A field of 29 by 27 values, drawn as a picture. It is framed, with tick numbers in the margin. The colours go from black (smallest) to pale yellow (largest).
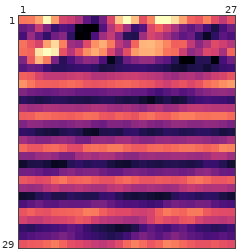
Seam: horizontal, 20% of the way down, the bottom part calmer. Average level on the scale: 40%. Slope: none. Stripes: horizontal, repeating 7 times.
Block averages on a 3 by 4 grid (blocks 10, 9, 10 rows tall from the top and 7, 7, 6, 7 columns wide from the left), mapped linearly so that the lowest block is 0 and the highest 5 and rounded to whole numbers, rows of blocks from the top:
5251
0001
2122
